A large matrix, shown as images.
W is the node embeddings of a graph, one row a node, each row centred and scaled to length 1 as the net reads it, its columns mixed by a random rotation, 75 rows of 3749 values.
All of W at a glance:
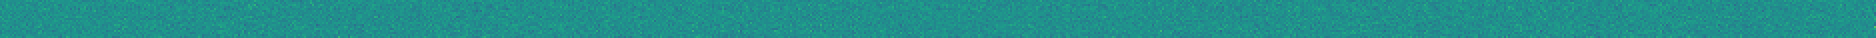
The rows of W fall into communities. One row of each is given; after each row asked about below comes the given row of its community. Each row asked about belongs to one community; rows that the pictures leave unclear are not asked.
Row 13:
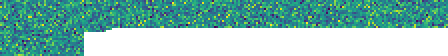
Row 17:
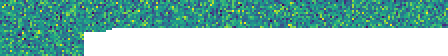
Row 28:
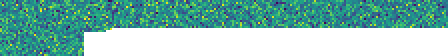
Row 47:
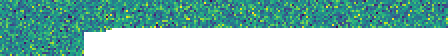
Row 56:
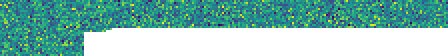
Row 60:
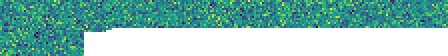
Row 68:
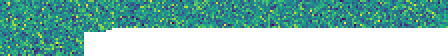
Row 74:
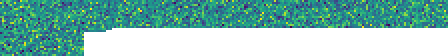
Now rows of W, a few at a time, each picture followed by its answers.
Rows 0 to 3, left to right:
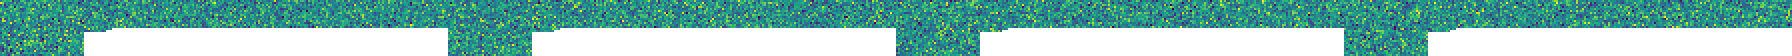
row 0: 74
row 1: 28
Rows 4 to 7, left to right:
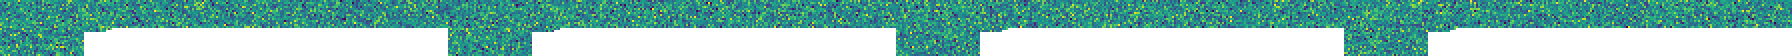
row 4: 68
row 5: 56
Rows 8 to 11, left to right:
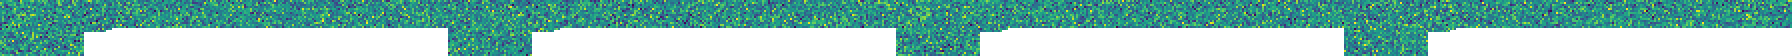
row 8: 74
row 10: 74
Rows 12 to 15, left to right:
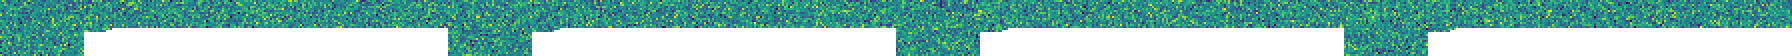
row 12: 28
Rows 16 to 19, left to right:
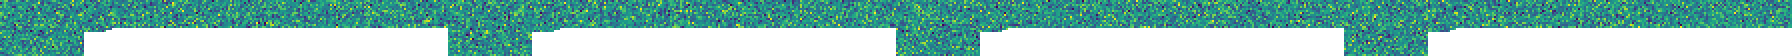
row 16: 13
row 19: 13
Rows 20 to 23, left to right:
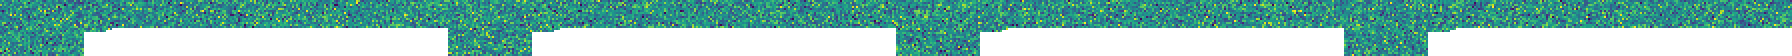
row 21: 68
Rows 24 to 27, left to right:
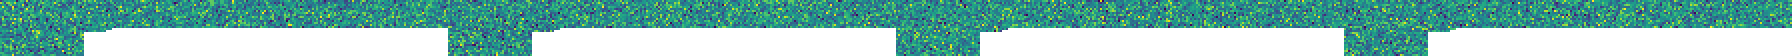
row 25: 60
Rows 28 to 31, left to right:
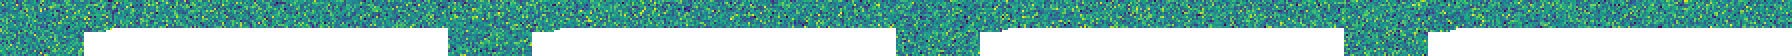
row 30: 47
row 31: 60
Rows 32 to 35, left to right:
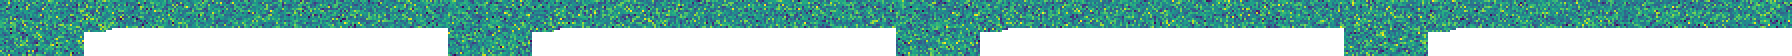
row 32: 68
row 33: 13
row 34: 13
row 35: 68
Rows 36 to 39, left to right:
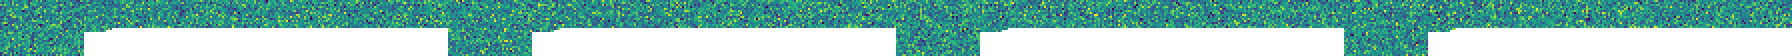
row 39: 17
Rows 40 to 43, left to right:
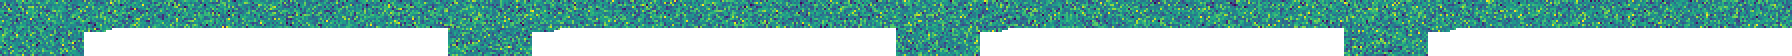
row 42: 74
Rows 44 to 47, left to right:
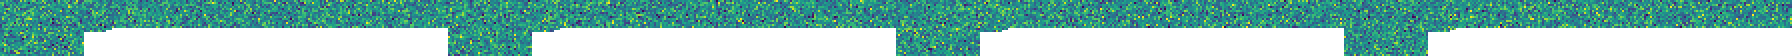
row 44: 74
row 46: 56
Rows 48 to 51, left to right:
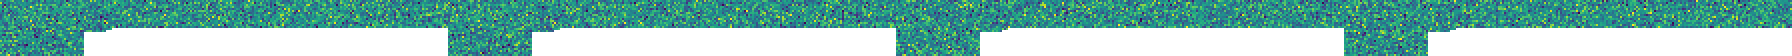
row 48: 60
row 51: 17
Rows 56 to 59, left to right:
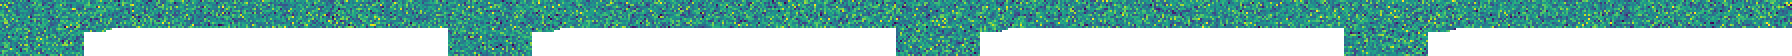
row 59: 68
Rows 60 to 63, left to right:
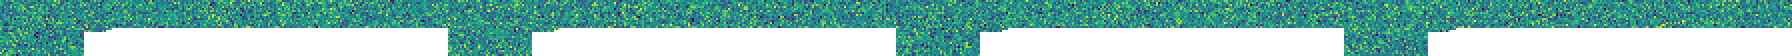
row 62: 60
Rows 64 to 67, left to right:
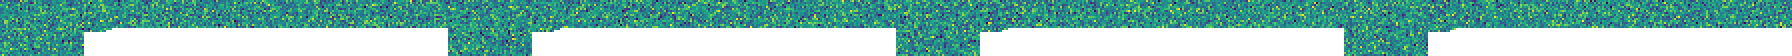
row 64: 56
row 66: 17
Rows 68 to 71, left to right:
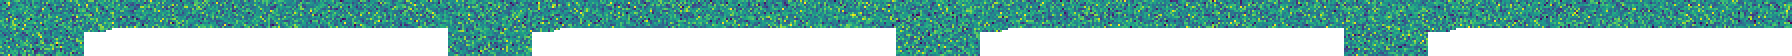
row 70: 17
